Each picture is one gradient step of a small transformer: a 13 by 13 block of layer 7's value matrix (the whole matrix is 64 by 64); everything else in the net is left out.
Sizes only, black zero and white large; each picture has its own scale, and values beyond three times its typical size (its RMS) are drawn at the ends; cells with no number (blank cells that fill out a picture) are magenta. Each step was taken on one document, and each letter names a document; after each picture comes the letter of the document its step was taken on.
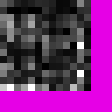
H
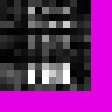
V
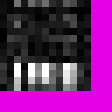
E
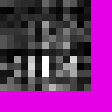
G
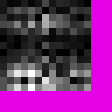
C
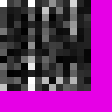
G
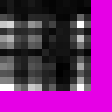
H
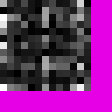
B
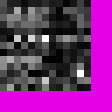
E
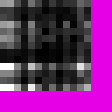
H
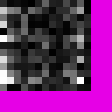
B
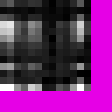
H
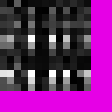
V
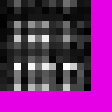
E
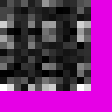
H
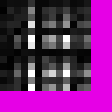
V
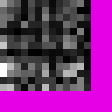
B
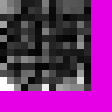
B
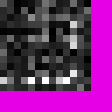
G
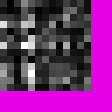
G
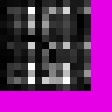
V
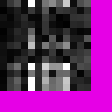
V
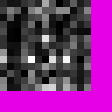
G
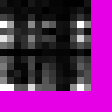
H
